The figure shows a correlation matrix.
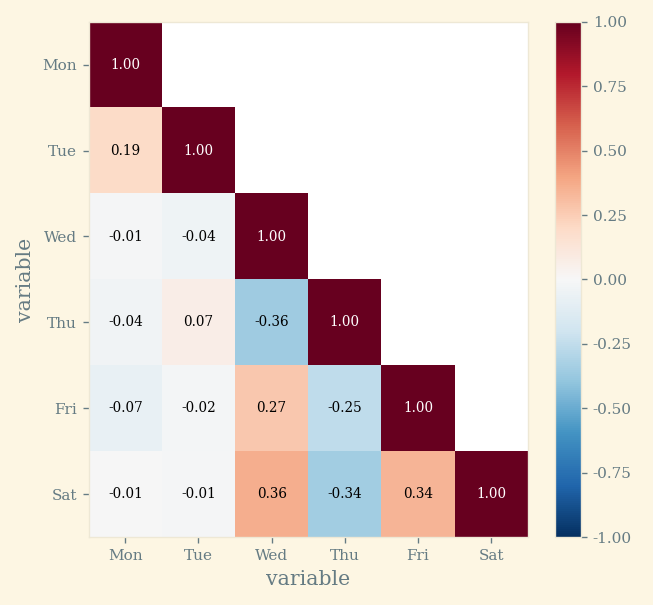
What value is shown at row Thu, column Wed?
-0.36
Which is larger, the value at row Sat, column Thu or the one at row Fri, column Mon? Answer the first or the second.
the second
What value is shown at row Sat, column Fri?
0.34
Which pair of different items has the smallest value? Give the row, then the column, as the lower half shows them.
Thu, Wed
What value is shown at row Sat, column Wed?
0.36
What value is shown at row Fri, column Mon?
-0.07
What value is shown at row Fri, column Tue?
-0.02
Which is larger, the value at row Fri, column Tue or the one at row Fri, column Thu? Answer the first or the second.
the first
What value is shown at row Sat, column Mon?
-0.01
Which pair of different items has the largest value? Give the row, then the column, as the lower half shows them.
Sat, Wed
